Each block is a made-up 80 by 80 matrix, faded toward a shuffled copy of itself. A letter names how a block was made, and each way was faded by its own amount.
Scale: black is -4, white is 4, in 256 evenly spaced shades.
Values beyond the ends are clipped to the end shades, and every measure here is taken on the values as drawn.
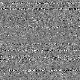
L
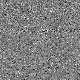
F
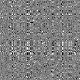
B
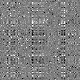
B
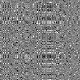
B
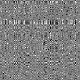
B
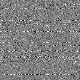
L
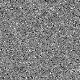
F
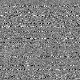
L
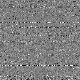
L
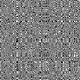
B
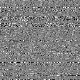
L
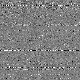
L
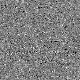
F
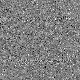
F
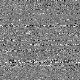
L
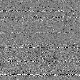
L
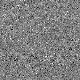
F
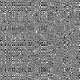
B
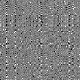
B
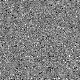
F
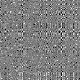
B
